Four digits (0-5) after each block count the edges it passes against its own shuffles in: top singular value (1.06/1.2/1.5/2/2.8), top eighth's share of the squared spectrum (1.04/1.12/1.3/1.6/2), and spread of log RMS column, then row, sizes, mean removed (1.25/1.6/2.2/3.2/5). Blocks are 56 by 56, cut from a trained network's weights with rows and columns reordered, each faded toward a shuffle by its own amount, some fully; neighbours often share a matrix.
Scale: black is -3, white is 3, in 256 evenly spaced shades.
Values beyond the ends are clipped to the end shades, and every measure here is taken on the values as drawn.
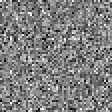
3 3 1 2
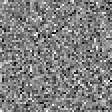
0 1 0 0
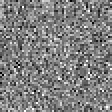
2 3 0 2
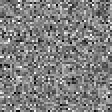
3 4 2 3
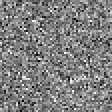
0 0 0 0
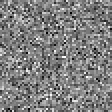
0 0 0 0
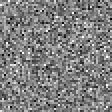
1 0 0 0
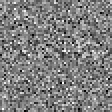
2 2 0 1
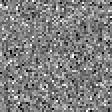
0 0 0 0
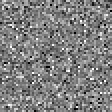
0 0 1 0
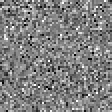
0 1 0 0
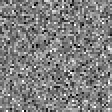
0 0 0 0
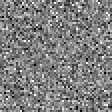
0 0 0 0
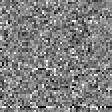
3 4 1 2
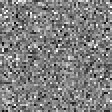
2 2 1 1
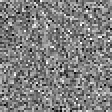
1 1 0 0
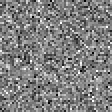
0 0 0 0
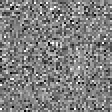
2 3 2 2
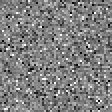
0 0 0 0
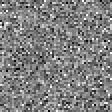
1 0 0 0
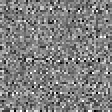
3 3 1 3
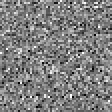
1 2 0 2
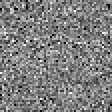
1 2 0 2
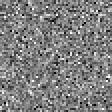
1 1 0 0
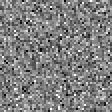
0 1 0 0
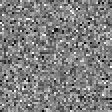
1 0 0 0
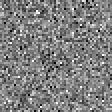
0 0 0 0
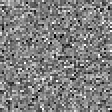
2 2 0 0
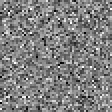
2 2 0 1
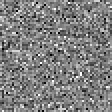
2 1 0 0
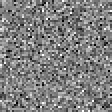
2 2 0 1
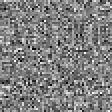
3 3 0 2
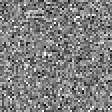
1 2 0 0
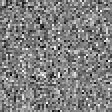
2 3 2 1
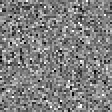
1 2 1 1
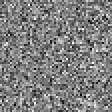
2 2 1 0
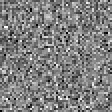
3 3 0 2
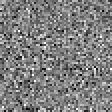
3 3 0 2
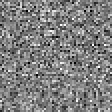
3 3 0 2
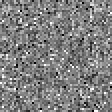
1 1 1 0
